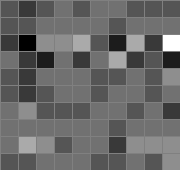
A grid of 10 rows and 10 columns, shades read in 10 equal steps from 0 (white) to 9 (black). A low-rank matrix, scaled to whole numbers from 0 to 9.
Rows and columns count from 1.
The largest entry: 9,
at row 3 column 2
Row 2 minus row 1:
0 -1 -1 0 -1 0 1 -1 -1 -1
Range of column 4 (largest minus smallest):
2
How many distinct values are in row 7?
4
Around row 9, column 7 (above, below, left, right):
6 6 5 4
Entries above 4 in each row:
10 10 5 9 9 10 9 10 5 9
